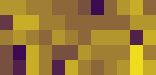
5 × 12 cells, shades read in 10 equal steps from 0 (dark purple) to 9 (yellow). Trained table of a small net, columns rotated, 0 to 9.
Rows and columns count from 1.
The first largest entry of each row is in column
11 2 12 11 11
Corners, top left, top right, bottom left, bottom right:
6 4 3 7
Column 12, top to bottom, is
4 6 7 5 7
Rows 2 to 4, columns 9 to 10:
4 4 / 6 6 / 5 5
